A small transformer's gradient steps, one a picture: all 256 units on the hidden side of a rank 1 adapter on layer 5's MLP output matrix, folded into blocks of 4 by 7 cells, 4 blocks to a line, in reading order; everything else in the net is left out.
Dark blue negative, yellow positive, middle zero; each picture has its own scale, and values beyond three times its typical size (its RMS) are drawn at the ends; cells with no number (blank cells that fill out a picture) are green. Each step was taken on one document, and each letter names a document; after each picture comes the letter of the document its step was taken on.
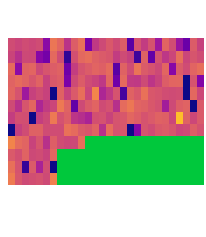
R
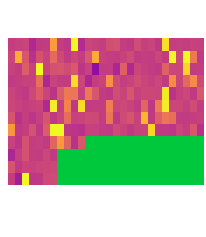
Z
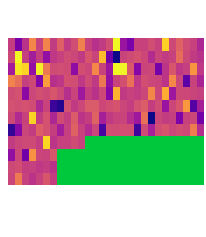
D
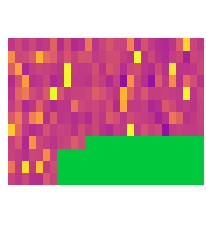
R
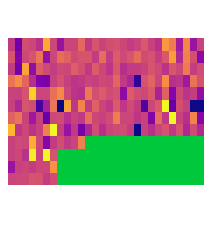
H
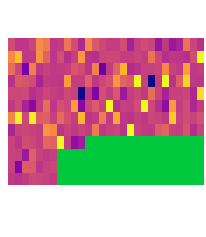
H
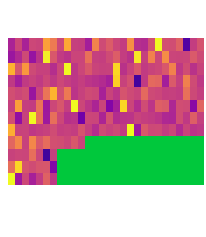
R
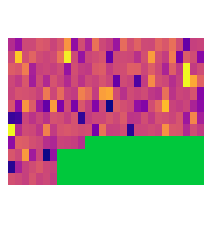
H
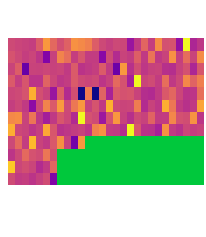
H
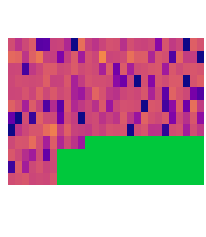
H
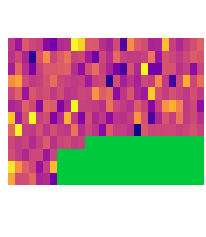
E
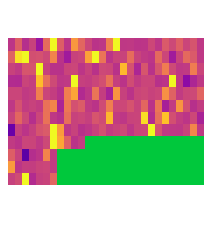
Z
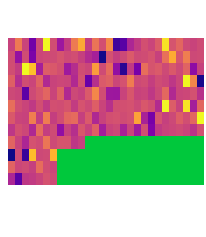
D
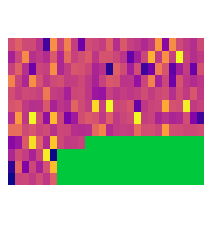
E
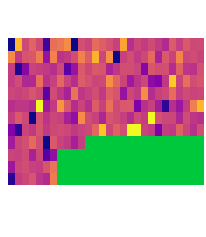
E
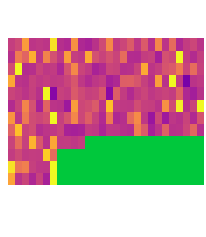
E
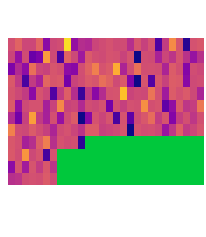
H
